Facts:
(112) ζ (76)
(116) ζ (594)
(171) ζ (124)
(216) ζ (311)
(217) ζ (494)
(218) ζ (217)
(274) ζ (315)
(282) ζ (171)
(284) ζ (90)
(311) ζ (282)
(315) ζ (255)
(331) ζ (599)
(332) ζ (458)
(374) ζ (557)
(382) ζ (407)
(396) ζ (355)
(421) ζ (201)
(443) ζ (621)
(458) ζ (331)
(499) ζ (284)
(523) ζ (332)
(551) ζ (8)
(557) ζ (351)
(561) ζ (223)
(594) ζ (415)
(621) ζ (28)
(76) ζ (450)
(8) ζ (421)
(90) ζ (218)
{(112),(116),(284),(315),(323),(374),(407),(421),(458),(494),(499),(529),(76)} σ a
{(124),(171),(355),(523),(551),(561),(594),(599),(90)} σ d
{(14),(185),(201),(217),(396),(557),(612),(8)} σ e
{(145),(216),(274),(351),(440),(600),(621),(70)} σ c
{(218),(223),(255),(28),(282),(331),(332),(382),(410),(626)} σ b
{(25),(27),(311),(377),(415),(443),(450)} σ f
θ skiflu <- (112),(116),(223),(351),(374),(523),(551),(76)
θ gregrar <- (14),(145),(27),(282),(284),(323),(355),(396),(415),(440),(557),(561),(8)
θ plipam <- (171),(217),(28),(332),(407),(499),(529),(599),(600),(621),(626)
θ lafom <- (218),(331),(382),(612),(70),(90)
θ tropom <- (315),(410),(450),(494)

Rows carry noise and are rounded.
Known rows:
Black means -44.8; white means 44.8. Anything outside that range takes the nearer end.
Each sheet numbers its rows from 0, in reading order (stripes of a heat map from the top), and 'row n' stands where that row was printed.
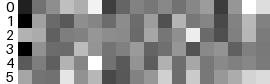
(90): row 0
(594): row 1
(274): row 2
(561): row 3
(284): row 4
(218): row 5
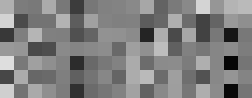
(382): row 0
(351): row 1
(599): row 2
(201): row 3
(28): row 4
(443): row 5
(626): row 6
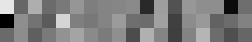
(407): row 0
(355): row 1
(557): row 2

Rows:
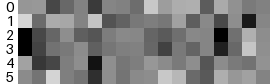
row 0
(255)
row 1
(217)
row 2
(523)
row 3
(551)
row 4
(223)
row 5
(410)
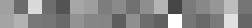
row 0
(315)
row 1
(216)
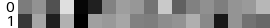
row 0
(331)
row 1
(458)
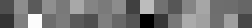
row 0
(8)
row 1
(171)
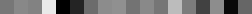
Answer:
(332)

